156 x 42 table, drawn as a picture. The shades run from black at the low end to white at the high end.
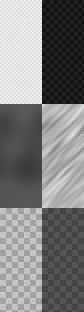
The table splits into 3 rows of 2 panels. Panel 1,1: very high, checkered, faint in contrast. Panel 1,2: very low, checkered, faint in contrast. Panel 2,1: low, smooth, faint in contrast. Panel 2,2: high, slanting up to the right. Panel 3,1: high, checkered. Panel 3,2: low, checkered, faint in contrast.
